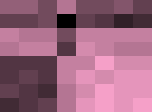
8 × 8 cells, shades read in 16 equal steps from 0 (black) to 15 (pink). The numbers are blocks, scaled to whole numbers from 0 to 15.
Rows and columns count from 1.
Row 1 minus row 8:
5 4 1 0 -7 -8 -6 -9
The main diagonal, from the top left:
9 6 11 5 12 13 14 15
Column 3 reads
7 7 11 12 5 5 4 6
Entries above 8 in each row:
3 0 7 7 5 5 5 5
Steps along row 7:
down down up up up down same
